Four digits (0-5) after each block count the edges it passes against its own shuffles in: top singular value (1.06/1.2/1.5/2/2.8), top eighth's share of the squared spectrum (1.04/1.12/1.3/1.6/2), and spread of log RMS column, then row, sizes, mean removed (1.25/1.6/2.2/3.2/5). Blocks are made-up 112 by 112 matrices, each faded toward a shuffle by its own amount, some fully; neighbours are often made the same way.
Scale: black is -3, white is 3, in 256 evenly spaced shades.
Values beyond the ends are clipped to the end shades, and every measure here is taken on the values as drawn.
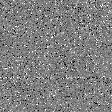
1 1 1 1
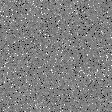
0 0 0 0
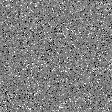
0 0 0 0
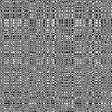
5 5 4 4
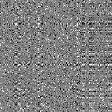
5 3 3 2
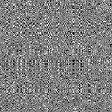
5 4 3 3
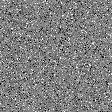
0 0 0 0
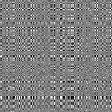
5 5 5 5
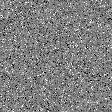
0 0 0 0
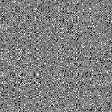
5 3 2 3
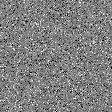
0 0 0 0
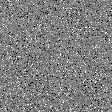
2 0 0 0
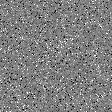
1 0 0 0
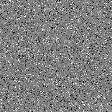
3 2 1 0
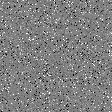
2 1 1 0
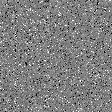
2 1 0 0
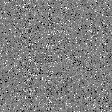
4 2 2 1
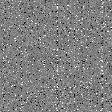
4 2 2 0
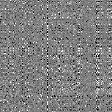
5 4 3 2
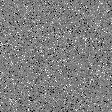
0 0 0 0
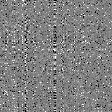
4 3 3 2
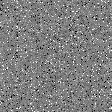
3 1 0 0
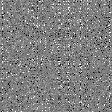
4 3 2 1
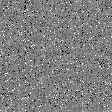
3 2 1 0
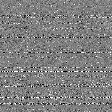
3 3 0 4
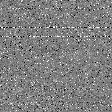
2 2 0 2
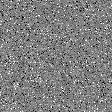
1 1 0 1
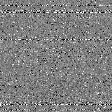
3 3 0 3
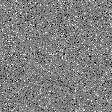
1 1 0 0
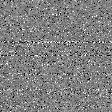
2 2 0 3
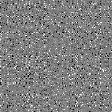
4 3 2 2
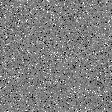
2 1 0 0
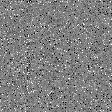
3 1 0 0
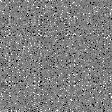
4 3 2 1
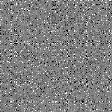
4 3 2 2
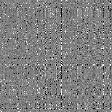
5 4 3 2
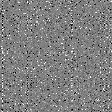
4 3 2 1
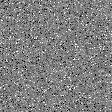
2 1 0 0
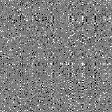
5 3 2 2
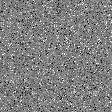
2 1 0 0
